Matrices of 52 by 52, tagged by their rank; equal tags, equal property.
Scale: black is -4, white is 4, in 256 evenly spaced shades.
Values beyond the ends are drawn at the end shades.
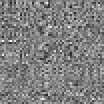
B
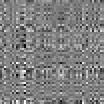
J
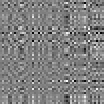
J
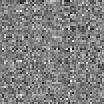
B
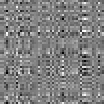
J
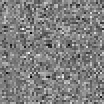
B
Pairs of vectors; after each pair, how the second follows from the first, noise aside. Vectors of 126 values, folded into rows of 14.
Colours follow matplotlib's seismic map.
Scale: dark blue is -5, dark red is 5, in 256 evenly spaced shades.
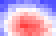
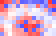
sign-scrambled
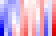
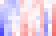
shrunk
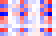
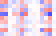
shrunk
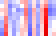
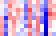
negated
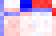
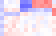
shrunk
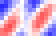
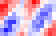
negated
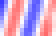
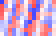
sign-scrambled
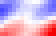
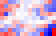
sign-scrambled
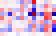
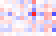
shrunk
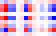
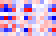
sign-scrambled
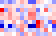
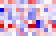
negated
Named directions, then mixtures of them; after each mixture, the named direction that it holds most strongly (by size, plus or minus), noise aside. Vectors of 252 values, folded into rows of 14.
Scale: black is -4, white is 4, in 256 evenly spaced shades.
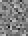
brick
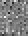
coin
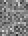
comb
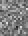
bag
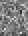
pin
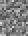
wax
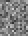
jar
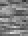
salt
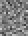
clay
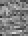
salt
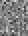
coin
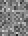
comb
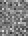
comb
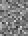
bag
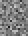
brick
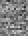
jar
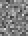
jar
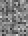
comb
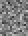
clay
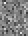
pin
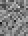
bag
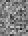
jar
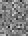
brick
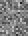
comb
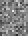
comb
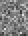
pin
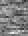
salt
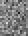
bag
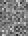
comb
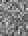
bag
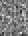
pin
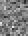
wax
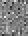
coin
